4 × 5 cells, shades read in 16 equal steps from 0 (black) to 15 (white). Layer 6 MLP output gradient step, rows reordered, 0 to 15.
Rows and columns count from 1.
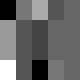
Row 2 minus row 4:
-6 0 4 -1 0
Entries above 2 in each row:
4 5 5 4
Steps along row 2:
down down up same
